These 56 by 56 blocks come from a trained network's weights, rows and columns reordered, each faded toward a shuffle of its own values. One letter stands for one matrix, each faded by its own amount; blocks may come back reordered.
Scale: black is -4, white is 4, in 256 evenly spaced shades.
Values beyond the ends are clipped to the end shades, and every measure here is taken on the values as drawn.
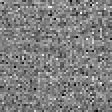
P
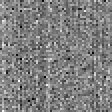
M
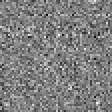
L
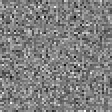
L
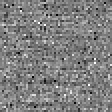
P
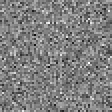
L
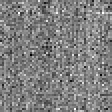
M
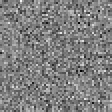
L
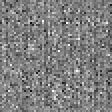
M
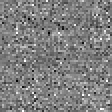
P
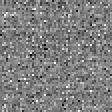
P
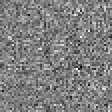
L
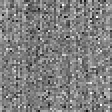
M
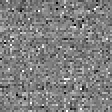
P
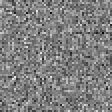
L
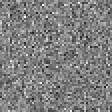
L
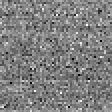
P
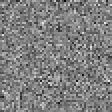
L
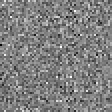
L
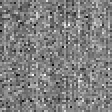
M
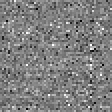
P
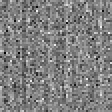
M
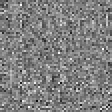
L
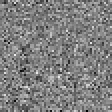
L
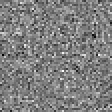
L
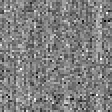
M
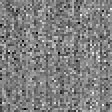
M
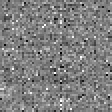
P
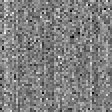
M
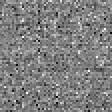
P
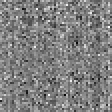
M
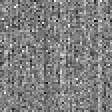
M
